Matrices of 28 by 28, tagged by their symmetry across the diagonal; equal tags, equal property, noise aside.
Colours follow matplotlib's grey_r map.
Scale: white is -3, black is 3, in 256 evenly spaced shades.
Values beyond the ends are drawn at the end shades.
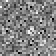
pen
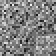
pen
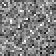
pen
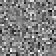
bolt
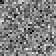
pen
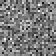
pen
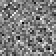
pen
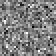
bolt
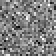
bolt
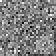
pen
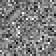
pen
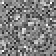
pen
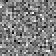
bolt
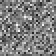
pen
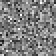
bolt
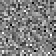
bolt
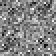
pen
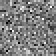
bolt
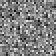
pen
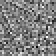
bolt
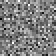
bolt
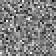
bolt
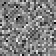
pen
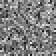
bolt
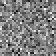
bolt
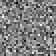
bolt
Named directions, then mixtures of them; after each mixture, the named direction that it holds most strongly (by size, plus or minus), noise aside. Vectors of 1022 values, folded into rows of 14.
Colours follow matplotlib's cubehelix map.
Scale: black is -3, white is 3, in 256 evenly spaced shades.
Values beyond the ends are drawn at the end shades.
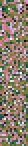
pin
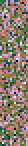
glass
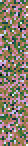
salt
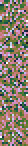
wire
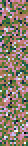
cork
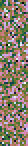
glass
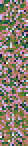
wire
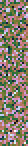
salt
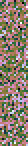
salt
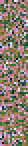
wire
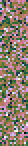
cork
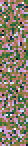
glass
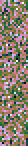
glass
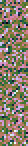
salt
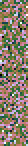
salt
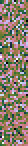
wire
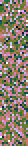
wire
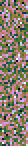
glass
